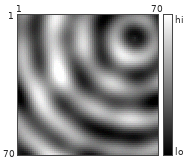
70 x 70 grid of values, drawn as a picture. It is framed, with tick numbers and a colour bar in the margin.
Ninth with the highest average: middle left. Rings: centred on the top right. Lone odd cells: none.
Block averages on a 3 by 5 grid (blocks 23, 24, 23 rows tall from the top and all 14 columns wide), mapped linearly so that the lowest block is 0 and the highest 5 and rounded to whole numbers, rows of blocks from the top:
15322
45230
33122
